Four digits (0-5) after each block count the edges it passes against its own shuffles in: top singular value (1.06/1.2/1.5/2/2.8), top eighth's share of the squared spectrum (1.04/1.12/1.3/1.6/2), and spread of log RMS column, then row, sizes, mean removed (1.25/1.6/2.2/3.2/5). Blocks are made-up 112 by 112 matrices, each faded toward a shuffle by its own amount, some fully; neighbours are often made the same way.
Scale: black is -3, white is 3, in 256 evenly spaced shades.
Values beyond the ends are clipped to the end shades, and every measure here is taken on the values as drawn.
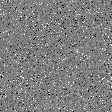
0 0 0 0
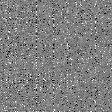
4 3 2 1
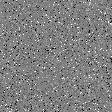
2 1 0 0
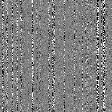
2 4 5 0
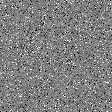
0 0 0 0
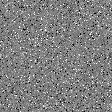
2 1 0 0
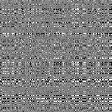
5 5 3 4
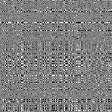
5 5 3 4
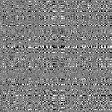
5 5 3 4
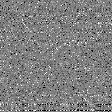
4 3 1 2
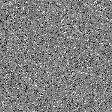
0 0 0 0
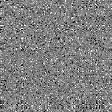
4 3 2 2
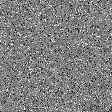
1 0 0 0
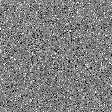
2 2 0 0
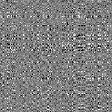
5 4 3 3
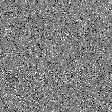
3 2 0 1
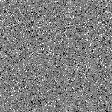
3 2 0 1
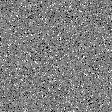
1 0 0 0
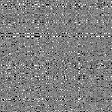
4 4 2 4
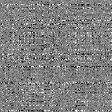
4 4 2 4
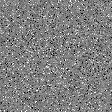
3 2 0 0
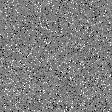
0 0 0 0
